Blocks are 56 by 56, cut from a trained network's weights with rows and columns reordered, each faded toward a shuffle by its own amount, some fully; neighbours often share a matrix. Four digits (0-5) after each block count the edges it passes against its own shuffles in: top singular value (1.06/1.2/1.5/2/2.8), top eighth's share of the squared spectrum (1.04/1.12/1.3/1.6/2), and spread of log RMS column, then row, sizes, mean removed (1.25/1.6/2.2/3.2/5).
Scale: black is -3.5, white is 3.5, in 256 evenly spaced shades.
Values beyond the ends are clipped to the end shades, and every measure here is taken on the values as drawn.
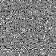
3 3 0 2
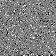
2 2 0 1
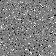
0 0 0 0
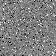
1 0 0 0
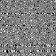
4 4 1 3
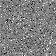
0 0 0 0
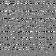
4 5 1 4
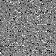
3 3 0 2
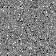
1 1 1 0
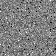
0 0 0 0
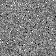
0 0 0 0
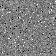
0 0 0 0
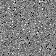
0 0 0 0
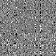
3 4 2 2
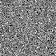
2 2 0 0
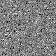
0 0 0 0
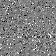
2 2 0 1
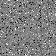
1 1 0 1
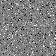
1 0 0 0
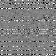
4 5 1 4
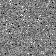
0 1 0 0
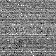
4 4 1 1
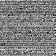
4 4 1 1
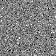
2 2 0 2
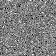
0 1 0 0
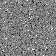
0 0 0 0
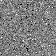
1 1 0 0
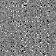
3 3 2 2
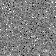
1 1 0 0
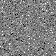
0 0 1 0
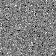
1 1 0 0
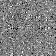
2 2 0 1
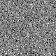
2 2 0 1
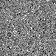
1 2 0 0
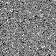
0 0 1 0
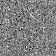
1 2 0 1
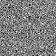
2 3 0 2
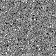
1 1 0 1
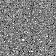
1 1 0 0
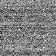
3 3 1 0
